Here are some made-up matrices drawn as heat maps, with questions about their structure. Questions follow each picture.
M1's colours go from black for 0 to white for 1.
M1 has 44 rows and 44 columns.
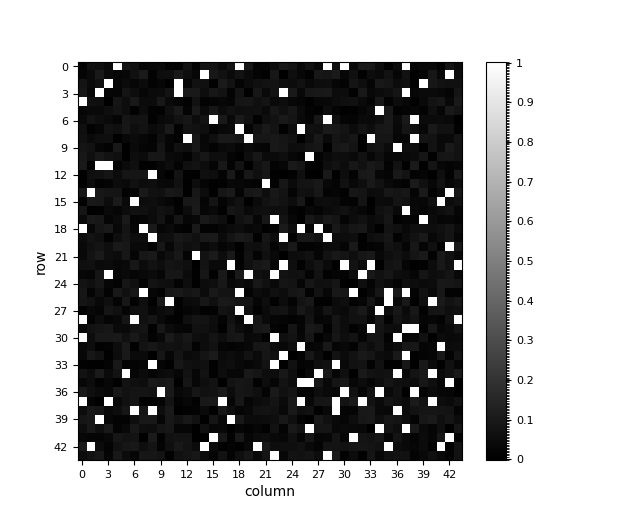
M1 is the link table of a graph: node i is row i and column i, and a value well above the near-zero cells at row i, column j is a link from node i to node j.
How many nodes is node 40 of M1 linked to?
3
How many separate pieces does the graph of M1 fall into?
3
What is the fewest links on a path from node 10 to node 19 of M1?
6
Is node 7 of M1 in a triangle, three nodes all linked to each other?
yes
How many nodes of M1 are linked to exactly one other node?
9
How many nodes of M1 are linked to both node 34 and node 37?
1
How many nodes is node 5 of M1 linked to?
1
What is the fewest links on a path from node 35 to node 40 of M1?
2
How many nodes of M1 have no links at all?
1
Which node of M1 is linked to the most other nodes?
node 37
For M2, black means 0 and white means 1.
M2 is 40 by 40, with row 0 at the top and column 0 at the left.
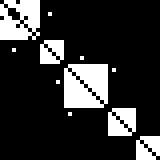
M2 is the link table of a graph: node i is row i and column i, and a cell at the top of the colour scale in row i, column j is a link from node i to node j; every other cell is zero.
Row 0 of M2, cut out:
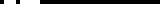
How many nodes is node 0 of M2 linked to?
8
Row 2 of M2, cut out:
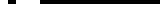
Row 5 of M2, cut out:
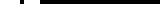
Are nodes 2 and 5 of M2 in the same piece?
yes
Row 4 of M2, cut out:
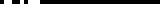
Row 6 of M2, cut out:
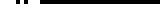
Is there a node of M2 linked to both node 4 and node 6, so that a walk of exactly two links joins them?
yes
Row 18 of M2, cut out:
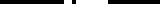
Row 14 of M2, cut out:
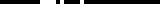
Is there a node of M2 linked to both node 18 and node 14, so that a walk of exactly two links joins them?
yes
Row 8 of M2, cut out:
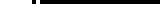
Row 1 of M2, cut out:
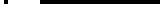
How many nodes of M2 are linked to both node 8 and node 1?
8
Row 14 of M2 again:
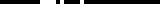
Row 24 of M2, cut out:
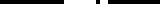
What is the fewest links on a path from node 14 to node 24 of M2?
2
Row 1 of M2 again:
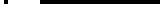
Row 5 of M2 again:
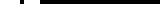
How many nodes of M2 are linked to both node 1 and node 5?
8
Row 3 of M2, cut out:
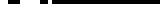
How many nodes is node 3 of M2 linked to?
8
